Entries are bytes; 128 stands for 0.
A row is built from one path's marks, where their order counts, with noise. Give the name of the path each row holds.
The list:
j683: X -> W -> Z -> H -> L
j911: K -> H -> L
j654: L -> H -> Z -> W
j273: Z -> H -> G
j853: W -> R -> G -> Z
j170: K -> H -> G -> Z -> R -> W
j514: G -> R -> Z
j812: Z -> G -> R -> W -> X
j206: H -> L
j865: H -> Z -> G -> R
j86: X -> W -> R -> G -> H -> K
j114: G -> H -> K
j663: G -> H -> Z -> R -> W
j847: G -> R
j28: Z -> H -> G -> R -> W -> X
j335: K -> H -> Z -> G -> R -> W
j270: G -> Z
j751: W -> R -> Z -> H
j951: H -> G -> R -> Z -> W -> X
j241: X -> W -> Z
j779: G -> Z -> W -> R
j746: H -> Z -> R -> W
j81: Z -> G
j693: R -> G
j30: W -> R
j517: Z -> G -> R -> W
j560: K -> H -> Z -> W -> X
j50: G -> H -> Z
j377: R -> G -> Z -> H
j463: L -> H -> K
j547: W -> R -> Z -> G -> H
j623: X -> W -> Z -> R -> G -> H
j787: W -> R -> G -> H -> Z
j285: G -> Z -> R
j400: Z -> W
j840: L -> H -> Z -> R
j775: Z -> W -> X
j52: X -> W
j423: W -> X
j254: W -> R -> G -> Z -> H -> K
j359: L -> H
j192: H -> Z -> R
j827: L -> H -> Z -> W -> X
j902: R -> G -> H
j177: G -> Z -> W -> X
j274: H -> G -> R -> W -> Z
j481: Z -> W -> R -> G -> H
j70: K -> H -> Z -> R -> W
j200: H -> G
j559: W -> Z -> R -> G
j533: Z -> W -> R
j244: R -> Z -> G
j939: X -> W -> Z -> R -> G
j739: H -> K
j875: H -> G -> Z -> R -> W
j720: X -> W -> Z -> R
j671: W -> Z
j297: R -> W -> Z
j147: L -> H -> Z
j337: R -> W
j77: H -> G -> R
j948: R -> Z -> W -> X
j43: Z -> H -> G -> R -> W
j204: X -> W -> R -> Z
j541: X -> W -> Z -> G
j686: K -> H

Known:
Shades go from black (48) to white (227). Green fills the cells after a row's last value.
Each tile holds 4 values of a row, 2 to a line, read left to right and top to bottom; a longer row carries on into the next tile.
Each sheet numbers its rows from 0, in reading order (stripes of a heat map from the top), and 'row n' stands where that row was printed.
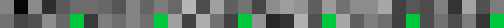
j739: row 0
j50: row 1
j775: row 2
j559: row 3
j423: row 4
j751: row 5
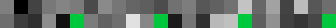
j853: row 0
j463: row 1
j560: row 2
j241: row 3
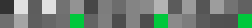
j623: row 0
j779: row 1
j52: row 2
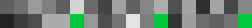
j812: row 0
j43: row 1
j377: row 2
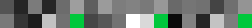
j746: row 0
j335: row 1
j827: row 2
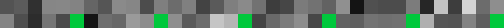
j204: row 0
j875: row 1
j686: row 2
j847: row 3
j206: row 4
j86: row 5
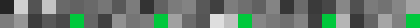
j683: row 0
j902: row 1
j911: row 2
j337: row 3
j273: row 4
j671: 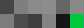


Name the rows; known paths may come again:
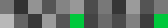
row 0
j865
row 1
j751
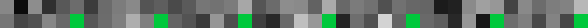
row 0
j739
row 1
j114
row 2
j285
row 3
j517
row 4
j654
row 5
j787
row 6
j779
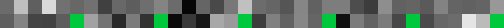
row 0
j541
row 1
j244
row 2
j951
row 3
j50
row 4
j514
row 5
j70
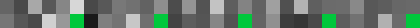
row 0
j28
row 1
j663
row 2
j547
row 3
j241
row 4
j147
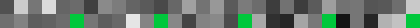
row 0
j939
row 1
j463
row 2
j400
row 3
j192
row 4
j560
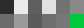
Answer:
j623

